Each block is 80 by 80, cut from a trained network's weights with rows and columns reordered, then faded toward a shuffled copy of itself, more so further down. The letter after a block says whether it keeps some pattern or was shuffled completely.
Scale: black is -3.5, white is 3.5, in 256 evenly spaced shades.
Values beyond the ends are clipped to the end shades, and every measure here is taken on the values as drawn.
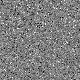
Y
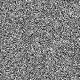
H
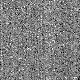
H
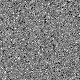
Y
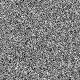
Y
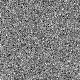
Y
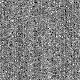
H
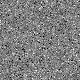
Y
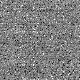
H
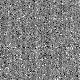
H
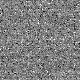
H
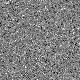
Y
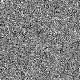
H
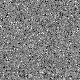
Y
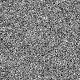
Y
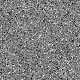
Y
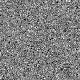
H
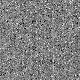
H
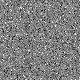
Y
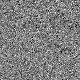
H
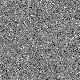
Y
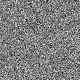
Y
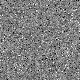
Y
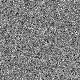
Y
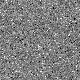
Y
